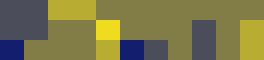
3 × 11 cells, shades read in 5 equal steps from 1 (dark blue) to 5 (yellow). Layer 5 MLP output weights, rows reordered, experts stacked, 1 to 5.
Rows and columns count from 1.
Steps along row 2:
same up same up down same same down up up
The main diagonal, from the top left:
2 2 3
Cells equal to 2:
7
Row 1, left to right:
2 2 4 4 3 3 3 3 3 3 3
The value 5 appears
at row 2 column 5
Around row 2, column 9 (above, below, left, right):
3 2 3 3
